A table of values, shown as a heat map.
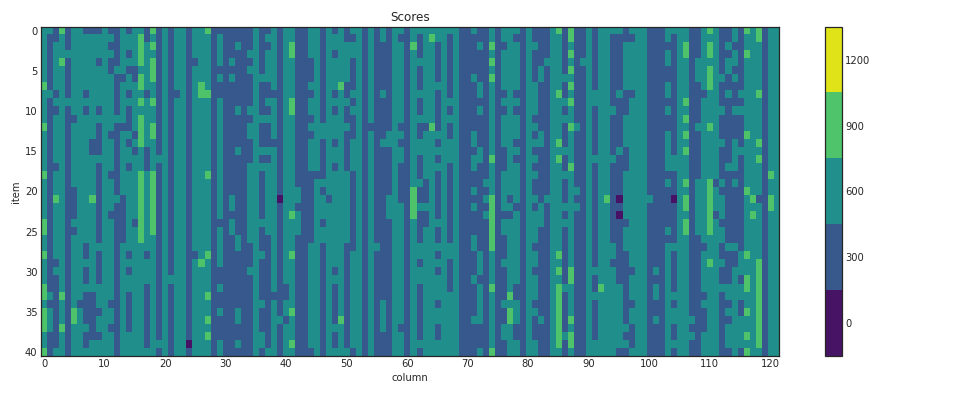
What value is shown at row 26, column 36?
300
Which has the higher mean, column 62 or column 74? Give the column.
74
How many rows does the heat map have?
41
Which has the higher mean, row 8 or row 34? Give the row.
8
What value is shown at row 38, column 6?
600
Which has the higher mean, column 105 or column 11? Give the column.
105
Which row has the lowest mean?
34
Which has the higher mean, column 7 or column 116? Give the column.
116
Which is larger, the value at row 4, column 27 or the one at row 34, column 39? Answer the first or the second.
the first
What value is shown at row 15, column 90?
600
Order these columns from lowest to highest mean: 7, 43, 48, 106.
43, 48, 7, 106
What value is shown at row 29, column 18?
600
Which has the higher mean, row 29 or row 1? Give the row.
29
